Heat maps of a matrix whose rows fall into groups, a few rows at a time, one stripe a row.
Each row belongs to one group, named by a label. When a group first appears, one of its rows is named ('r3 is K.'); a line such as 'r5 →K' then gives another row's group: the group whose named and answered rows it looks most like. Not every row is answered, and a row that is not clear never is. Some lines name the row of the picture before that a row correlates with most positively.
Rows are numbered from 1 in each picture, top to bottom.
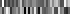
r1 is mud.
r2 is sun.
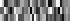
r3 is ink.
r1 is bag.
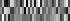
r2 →sun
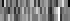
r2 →bag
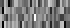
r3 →ink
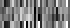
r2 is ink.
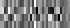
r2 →bag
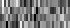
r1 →mud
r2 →bag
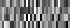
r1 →sun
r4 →sun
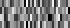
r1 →sun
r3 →bag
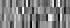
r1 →sun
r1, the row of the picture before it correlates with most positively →1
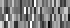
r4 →bag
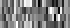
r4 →ink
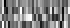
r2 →mud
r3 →ink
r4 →mud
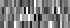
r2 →sun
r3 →ink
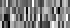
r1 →mud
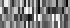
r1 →sun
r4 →sun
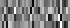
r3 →bag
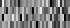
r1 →bag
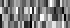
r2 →ink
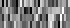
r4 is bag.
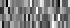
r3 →sun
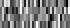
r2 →mud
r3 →bag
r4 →bag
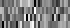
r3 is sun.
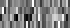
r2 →mud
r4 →sun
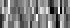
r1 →bag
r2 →bag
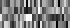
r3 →ink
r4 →sun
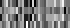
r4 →sun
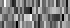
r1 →sun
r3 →ink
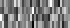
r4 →mud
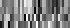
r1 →ink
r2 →ink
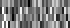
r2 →mud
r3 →sun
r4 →mud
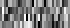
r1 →mud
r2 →mud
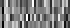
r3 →sun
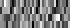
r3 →bag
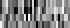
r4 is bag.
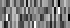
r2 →sun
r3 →mud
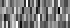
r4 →mud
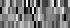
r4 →ink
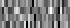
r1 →mud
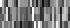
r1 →bag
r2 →mud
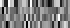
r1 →bag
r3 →sun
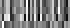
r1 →sun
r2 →sun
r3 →sun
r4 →mud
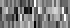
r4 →ink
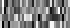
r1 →mud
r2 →bag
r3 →ink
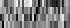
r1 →ink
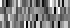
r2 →sun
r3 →bag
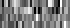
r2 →ink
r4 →mud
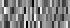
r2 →sun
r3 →ink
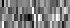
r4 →mud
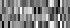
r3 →bag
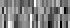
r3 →bag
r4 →bag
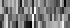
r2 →ink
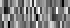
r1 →ink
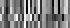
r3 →ink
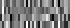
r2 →mud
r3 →bag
